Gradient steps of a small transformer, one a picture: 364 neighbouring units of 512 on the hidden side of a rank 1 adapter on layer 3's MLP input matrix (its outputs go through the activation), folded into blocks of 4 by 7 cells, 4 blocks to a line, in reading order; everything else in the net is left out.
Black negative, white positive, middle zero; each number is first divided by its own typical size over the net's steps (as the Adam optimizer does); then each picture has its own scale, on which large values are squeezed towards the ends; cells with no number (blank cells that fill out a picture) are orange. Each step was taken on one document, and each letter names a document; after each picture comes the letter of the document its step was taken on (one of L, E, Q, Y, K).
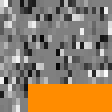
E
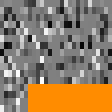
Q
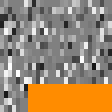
Q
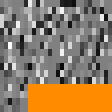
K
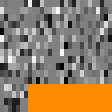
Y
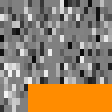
K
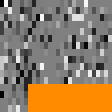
E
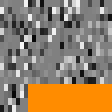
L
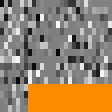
E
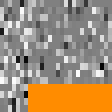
E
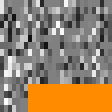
Q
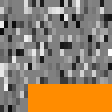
L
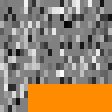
L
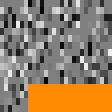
L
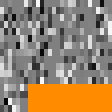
K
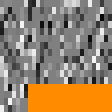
Y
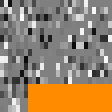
E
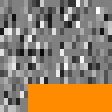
Q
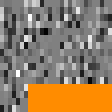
Q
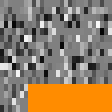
L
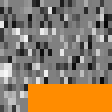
L
